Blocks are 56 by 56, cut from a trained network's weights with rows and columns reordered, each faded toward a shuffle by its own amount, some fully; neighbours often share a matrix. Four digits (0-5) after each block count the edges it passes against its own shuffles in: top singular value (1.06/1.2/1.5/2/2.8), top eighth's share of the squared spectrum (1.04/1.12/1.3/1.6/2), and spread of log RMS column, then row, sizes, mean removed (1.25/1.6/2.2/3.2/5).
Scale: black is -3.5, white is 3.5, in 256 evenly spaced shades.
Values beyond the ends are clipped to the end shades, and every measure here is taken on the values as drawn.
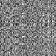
4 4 2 2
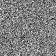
0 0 0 0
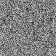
0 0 0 0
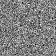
1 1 0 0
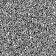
0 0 0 0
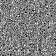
2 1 0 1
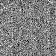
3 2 0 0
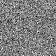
0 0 0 0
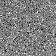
1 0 0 0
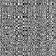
4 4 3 2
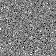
0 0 0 0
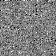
2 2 0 1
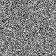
2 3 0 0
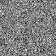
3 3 1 1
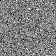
0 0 0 0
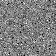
0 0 0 0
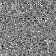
3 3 0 2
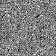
2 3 0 1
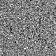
2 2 0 1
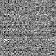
3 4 2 1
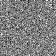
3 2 0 0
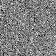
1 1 0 0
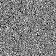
2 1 0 0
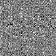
3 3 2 1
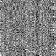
3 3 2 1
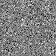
2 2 0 0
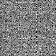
3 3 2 0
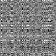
4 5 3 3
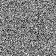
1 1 0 0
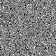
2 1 0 0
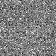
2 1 0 0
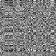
4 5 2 3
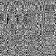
4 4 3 2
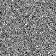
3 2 1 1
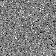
1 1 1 0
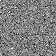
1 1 0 0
